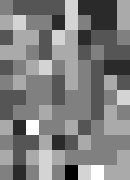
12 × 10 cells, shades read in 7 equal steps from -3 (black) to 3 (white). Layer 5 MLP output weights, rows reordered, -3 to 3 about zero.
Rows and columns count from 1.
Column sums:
0 -3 4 5 -3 5 -3 -6 -4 3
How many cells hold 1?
29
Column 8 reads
-2 -2 -1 0 -1 -1 -1 -1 0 0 0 3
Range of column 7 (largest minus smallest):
4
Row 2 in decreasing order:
2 2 1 1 0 0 0 -2 -2 -2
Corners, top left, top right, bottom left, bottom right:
0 1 0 1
